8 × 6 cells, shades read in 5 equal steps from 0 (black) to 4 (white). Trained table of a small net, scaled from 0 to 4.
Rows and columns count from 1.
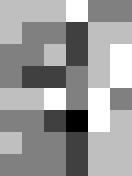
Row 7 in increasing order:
1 2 2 3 3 3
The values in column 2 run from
1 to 3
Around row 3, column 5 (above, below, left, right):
3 3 1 4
